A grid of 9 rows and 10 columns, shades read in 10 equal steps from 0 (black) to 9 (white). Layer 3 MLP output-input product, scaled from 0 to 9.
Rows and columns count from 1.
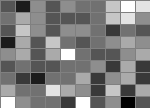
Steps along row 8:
down same up down down down up down up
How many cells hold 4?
19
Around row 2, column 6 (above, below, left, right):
4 5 3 4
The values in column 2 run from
1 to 7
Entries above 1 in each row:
9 10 10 9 10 10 9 10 9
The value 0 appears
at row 9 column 9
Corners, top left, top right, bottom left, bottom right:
3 8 9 3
